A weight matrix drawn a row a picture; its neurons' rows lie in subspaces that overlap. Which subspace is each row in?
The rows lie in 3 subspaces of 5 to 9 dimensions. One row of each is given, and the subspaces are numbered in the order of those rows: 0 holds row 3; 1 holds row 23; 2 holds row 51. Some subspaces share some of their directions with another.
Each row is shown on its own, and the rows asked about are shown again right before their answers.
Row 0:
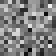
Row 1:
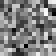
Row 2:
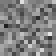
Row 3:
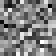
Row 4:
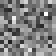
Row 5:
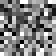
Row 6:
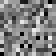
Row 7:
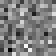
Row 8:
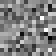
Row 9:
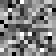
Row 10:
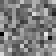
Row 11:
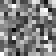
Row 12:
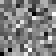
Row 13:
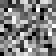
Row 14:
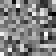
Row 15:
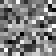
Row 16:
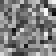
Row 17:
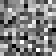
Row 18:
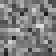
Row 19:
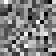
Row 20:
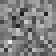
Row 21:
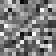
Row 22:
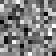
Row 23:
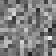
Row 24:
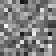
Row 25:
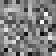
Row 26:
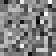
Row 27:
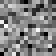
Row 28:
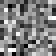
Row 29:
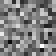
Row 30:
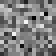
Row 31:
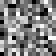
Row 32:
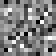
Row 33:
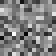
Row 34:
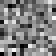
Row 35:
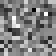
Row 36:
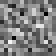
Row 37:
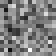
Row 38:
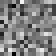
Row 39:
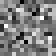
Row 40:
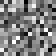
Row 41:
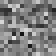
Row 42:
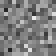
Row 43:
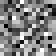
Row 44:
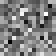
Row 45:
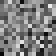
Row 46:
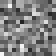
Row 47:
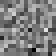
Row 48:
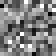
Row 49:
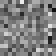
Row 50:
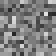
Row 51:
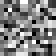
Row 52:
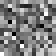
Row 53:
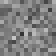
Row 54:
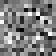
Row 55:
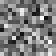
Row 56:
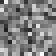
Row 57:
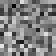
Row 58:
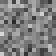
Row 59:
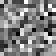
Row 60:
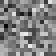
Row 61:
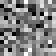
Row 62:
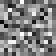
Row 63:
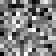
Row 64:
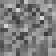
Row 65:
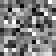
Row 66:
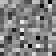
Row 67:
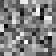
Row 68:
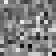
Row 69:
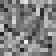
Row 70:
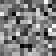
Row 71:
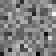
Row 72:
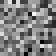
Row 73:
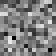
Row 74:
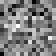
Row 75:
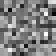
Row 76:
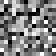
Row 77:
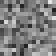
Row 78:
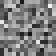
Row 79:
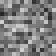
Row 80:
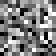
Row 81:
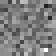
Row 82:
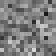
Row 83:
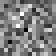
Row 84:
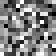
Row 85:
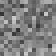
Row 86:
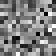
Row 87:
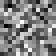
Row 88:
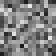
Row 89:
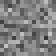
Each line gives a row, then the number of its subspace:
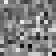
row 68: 1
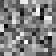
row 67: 0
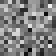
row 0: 0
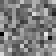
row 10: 2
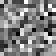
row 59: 1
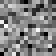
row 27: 1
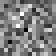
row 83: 0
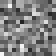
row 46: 2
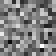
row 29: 0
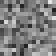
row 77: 2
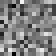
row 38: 2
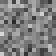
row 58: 2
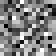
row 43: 0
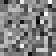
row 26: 1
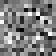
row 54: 1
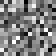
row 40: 1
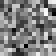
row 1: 2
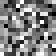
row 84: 0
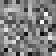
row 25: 1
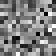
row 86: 1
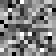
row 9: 2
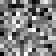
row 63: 2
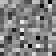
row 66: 1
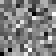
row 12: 2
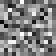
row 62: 0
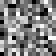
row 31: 2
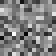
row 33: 1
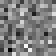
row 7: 2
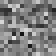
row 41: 1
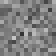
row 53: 1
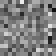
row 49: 1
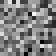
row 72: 0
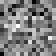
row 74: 2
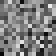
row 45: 0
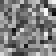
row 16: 2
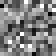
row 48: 1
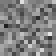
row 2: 1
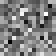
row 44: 0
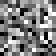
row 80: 0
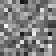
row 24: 2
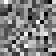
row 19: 1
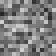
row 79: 2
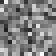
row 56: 1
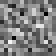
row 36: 2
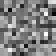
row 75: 2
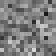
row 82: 1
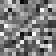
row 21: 2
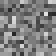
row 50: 2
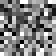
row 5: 0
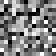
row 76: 1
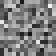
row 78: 0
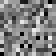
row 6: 1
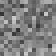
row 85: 2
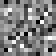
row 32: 1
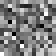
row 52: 0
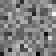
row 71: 0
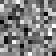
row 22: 1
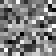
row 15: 1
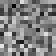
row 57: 2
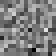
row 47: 1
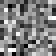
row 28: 2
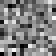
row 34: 2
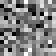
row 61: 0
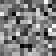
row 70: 1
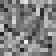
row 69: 0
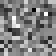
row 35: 0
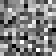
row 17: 1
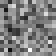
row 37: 2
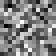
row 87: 0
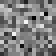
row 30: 0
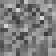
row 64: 0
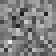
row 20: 0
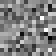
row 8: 1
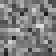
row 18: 2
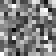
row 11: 2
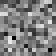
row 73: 1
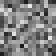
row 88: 0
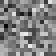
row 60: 1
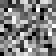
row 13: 0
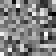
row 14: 0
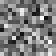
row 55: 0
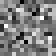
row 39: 0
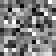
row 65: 2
